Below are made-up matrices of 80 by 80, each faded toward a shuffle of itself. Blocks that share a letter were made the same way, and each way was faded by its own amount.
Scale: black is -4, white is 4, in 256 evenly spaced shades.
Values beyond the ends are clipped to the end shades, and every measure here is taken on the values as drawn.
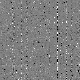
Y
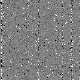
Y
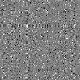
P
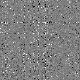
Y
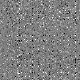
Y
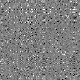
P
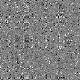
P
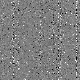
Y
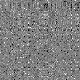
P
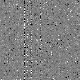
Y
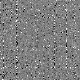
Y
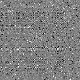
P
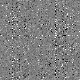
Y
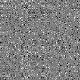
P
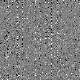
Y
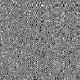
P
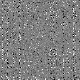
Y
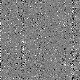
Y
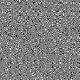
P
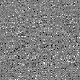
P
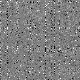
Y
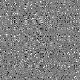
P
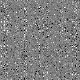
Y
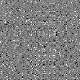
P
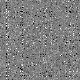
Y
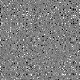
P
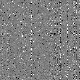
Y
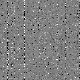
Y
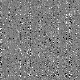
Y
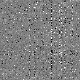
Y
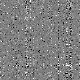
Y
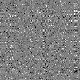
P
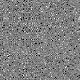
P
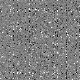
Y
